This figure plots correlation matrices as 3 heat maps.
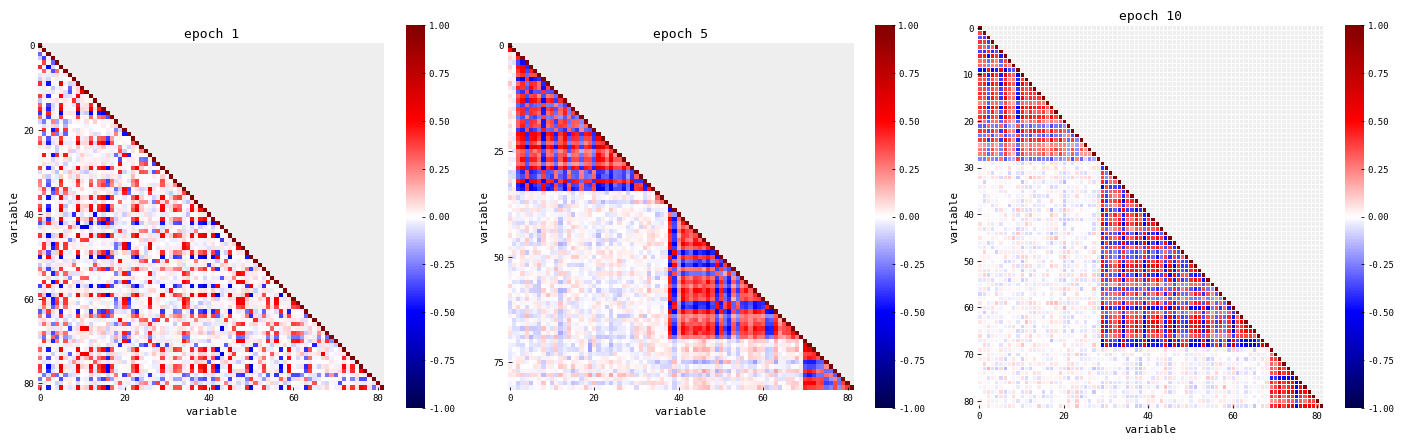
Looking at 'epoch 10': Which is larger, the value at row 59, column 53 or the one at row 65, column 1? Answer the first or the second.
the second
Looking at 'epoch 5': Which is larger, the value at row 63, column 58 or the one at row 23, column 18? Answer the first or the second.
the first
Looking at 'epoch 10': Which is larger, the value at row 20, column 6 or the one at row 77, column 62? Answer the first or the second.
the first
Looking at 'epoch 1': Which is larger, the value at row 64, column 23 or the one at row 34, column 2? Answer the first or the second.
the first
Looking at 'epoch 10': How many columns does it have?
82
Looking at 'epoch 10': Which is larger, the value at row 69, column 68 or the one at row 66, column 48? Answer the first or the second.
the first
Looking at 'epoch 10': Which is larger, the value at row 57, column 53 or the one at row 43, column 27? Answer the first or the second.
the second
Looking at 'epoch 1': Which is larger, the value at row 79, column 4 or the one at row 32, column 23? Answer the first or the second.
the second
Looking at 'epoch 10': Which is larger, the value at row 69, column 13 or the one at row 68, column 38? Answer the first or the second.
the first
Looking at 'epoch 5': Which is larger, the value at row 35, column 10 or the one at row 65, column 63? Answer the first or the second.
the second
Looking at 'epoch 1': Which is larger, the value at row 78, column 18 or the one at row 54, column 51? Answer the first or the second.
the first
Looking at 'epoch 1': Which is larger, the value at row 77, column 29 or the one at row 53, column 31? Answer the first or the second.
the first
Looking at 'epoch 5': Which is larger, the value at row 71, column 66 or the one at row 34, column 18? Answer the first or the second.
the first
